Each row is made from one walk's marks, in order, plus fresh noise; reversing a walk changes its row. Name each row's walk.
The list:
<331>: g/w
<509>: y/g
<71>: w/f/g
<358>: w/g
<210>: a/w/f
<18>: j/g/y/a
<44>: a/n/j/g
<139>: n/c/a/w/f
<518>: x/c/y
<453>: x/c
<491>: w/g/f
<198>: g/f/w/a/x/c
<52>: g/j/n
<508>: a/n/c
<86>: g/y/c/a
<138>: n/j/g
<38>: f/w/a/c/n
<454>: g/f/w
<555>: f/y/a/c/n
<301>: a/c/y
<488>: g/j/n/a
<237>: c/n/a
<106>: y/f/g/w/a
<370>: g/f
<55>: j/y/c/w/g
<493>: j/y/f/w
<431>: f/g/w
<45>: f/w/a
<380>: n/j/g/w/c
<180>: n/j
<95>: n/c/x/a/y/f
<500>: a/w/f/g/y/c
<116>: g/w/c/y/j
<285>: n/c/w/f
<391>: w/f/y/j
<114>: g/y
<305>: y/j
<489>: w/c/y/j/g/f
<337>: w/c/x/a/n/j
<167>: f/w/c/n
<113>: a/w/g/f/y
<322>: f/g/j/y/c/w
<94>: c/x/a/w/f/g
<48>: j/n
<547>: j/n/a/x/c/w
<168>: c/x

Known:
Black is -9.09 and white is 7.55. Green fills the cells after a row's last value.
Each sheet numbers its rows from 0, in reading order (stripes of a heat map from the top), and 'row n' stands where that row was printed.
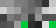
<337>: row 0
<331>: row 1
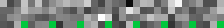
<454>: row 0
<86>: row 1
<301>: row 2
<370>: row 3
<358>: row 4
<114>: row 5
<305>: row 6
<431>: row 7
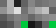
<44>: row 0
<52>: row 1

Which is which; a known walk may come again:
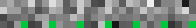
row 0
<337>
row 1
<493>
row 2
<210>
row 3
<431>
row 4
<555>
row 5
<18>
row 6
<138>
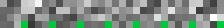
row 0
<454>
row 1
<305>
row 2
<237>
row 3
<113>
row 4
<106>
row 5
<491>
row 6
<45>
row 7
<370>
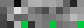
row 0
<358>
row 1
<301>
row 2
<71>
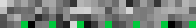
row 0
<391>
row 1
<508>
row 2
<331>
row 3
<180>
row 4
<44>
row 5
<94>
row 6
<48>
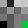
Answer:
<167>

